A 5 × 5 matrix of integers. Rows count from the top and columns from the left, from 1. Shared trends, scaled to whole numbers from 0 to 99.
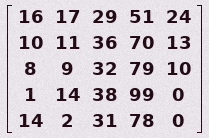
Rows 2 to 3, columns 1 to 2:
10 11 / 8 9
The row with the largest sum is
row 4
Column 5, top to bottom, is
24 13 10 0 0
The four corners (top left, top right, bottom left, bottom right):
16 24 14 0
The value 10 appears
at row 2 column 1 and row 3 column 5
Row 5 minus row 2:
4 -9 -5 8 -13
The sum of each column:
49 53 166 377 47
